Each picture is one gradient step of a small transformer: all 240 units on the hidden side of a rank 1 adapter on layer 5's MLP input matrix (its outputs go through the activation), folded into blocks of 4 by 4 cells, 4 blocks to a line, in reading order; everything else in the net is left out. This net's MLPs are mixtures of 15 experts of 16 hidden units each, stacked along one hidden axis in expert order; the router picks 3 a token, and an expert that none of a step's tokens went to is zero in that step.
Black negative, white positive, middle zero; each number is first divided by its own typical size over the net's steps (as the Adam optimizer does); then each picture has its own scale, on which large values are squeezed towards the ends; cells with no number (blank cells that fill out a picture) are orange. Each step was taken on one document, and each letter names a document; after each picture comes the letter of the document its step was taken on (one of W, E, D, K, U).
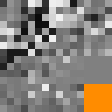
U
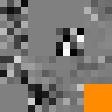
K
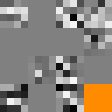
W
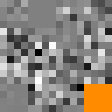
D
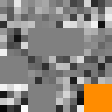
W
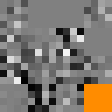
K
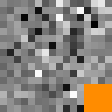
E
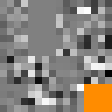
D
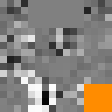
K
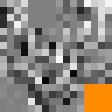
D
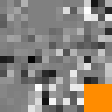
D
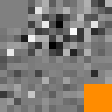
E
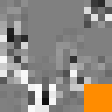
K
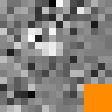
E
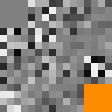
U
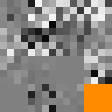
U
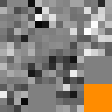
E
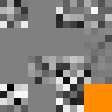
W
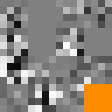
K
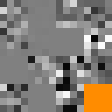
W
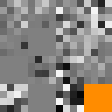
W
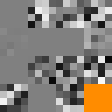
W
